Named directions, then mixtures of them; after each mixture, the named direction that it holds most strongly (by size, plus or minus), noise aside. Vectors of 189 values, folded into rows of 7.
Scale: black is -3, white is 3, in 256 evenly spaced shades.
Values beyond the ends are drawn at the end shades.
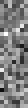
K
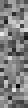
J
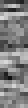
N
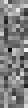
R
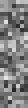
J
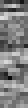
N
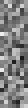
K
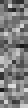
K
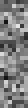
J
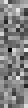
R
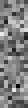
J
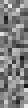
R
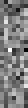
R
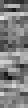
N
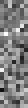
K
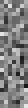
K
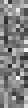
R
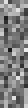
R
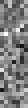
K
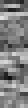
N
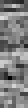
N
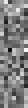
R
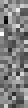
R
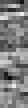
N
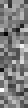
K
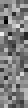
J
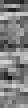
N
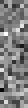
K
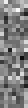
R
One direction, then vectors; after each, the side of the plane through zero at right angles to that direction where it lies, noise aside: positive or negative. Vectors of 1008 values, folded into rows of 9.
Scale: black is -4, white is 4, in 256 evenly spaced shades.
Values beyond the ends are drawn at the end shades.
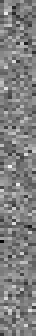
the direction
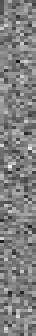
positive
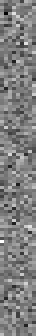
negative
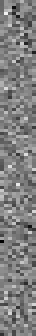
positive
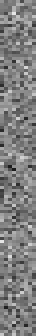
negative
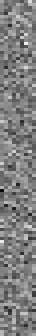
negative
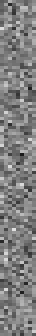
positive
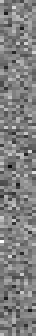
negative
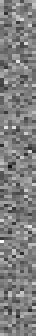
negative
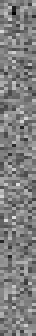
positive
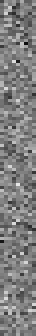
positive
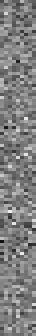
positive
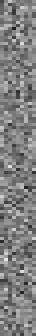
positive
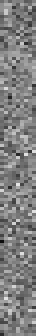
positive
